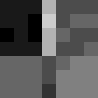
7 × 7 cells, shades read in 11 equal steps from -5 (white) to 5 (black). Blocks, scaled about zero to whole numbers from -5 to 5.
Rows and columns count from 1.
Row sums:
16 14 17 15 6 5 6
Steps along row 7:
same same up down same same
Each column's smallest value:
1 1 1 -3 0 0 0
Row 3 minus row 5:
4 3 4 -4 0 2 2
